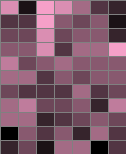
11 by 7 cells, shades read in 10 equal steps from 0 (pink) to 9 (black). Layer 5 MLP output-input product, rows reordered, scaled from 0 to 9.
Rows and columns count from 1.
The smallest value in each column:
1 2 0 1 3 3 0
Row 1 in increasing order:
0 1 1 3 6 7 8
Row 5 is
2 5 4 3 4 4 4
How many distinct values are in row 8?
5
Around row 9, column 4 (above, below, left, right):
5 4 7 5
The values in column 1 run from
1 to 9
